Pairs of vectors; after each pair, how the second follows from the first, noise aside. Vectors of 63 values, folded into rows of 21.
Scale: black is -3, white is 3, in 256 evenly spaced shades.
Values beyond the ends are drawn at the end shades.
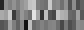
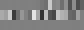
partly zeroed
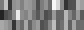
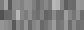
shrunk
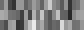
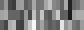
copied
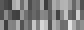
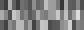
sign-scrambled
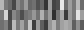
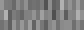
shrunk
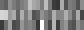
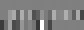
partly zeroed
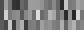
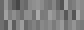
shrunk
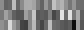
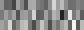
sign-scrambled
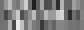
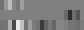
partly zeroed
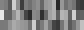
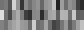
copied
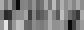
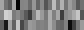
sign-scrambled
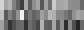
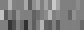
partly zeroed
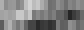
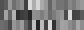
sign-scrambled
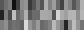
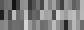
copied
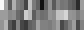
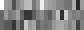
sign-scrambled
